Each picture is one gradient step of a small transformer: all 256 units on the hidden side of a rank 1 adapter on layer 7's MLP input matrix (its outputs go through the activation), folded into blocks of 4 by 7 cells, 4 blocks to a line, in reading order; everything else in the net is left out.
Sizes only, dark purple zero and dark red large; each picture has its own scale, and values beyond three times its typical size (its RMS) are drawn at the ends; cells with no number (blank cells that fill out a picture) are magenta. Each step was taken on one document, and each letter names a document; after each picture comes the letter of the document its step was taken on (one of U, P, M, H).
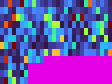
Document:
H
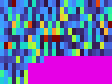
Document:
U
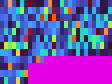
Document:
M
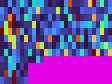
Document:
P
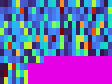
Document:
U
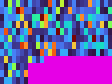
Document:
M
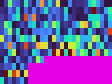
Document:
P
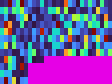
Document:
H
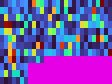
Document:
P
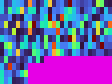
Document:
M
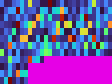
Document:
M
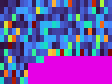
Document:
P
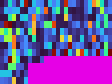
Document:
P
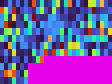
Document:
P
